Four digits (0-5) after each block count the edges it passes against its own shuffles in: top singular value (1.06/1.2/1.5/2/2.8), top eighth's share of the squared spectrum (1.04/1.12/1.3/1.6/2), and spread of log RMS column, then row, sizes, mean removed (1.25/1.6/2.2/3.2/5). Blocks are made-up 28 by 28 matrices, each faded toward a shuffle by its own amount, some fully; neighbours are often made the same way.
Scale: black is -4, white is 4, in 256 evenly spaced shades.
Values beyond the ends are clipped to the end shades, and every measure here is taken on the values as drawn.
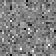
2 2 0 0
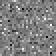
0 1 0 0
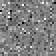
1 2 0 0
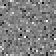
0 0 0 0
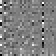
3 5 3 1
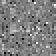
2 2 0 0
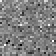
1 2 0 0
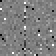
2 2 0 0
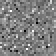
0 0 0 0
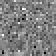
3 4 0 1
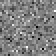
0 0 0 0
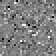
0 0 0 0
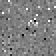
0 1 0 0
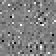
3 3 1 1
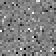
0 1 0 0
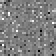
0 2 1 0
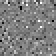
2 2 0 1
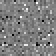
2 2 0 1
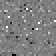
0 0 0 0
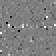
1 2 0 0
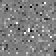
1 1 0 1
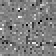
1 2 1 0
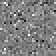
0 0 0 1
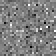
1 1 0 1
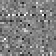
2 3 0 2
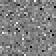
0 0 0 0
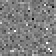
0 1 0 0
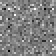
1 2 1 1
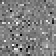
2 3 1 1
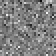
0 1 0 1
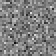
1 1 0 0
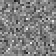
0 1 0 0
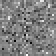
2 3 1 0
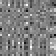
4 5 3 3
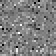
1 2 0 0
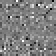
3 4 0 1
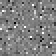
0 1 0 0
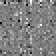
2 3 2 1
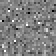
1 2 0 0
